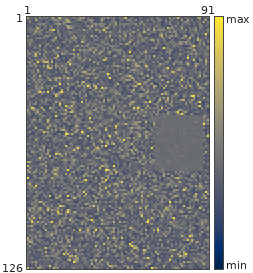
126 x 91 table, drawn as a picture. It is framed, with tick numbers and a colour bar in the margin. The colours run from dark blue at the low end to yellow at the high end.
Histogram: skewed, a long tail of high values. Mirror symmetry: none. Calmest part: middle right. Odd patch: calmer, in the middle right.
